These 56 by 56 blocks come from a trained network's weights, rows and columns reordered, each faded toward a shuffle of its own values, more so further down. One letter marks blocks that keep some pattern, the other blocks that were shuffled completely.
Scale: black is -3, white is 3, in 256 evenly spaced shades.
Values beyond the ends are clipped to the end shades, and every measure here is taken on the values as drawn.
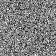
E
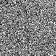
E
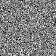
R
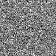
R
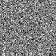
R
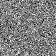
E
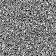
E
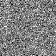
R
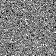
E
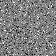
E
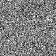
R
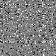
R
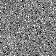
E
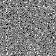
R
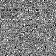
R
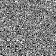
R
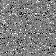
R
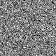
E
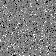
E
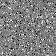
E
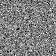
E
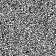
E
